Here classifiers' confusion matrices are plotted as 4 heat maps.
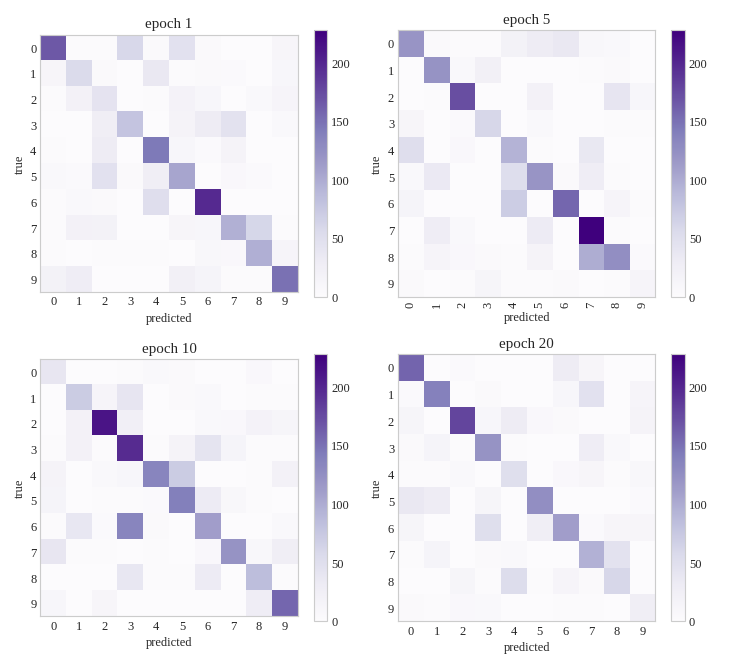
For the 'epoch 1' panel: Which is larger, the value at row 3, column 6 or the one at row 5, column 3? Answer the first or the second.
the first
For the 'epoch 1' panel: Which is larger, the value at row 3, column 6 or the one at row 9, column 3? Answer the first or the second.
the first
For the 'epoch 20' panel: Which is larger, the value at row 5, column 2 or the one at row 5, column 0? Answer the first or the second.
the second
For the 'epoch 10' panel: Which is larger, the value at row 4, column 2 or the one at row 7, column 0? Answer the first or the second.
the second
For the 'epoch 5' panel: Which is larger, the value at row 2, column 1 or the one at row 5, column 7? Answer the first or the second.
the second
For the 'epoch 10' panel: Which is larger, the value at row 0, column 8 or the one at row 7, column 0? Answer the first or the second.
the second
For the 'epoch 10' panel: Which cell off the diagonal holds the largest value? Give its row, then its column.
6, 3
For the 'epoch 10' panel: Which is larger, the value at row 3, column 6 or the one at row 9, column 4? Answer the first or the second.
the first
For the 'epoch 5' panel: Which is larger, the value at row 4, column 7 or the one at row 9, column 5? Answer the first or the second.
the first
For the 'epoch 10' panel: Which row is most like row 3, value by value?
6
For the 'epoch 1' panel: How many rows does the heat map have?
10
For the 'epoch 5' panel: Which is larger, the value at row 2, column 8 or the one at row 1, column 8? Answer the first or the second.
the first
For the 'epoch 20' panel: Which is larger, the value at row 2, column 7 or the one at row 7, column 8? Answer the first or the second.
the second
